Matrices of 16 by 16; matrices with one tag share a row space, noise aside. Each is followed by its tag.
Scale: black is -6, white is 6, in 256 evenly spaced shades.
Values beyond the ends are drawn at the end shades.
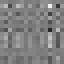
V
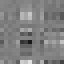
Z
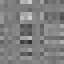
Z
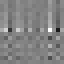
V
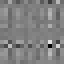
V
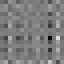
V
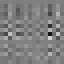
V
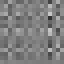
V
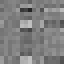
Z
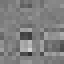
Z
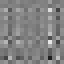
V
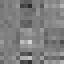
Z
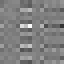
Z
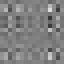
V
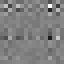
V
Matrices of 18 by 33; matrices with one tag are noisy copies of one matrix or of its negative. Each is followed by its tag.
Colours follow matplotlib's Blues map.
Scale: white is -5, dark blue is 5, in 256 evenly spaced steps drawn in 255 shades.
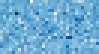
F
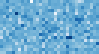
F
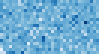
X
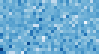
X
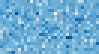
F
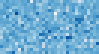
F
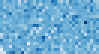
X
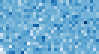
X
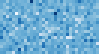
F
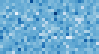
F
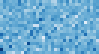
X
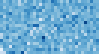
X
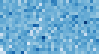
X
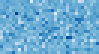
F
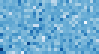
X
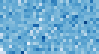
X
